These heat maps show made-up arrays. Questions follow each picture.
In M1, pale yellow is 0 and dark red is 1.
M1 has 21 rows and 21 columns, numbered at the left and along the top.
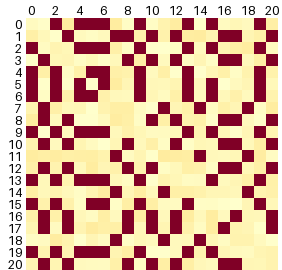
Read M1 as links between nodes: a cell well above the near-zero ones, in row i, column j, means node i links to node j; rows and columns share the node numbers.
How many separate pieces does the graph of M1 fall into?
2
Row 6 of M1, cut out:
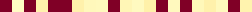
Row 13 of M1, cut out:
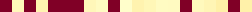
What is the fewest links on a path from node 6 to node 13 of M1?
1
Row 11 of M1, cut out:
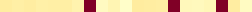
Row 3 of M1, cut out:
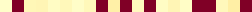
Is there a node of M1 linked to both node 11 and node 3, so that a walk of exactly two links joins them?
no
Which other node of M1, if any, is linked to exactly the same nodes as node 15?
node 4
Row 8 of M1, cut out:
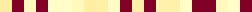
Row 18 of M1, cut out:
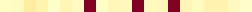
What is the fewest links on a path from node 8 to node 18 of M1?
3
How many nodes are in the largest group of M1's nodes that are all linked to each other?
8
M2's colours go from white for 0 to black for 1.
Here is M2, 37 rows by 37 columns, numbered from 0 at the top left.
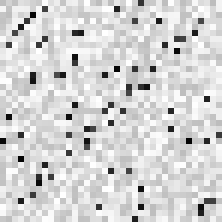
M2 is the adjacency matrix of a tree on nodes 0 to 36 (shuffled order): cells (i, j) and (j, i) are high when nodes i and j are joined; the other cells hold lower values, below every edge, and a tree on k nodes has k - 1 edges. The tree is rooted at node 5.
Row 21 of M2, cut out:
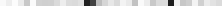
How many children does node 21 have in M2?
2
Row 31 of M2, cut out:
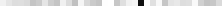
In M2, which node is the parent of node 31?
23
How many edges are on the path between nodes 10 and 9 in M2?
2
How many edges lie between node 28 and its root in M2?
4
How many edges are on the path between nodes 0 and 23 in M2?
1
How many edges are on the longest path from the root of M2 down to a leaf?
18
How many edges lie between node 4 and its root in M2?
11
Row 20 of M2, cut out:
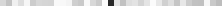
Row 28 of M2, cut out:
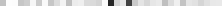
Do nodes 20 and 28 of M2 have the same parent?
yes
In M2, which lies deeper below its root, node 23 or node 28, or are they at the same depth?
node 23
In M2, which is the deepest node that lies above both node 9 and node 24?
12
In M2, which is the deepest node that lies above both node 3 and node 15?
21
